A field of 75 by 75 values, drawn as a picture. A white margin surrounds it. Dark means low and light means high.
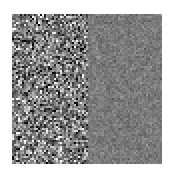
Fine speckle covers the field. The halves do not mirror each other. The right part is calmer, past a seam about 50% of the way across. No overall slope runs across the table. No regular stripes run through it.
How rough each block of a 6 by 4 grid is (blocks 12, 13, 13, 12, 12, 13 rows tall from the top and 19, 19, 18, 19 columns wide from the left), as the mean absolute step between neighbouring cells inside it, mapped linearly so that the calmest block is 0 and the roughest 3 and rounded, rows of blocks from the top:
3 3 0 0 / 3 3 0 0 / 3 3 0 0 / 3 3 0 0 / 3 3 0 0 / 3 3 0 0
